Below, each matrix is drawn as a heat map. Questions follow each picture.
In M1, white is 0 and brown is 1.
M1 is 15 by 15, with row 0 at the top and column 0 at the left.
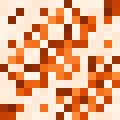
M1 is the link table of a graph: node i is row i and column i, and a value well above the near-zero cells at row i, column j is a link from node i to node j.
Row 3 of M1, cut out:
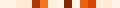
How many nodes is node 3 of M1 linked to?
5
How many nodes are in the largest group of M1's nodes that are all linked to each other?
4
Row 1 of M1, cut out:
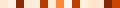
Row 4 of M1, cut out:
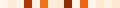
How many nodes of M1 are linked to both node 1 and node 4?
1
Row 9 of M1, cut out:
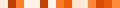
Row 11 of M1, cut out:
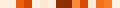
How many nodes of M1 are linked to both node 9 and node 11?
5
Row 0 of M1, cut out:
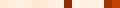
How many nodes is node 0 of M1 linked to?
3
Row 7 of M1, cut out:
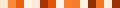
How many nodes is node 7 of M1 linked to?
9
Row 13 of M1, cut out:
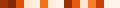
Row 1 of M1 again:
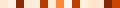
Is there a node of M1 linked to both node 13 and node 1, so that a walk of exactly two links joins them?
yes
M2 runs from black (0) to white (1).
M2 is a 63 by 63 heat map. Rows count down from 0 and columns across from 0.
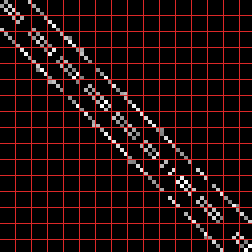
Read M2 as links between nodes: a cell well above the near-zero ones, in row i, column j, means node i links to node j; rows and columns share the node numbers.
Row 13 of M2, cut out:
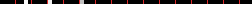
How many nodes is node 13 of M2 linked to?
3
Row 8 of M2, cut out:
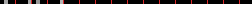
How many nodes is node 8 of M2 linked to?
4
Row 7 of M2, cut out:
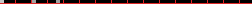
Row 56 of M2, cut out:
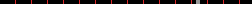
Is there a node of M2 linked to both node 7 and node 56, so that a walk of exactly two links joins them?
no
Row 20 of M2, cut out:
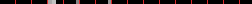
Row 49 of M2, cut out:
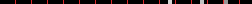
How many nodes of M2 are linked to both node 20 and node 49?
0
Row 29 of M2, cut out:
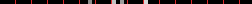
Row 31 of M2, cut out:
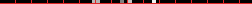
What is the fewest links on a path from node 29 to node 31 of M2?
2
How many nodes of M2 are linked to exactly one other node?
3
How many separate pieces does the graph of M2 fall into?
1
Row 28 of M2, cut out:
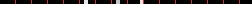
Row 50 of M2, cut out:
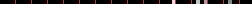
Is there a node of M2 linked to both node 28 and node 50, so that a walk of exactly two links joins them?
no
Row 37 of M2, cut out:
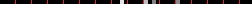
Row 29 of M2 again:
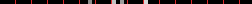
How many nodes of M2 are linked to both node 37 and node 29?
2
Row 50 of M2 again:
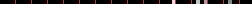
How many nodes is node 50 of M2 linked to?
4
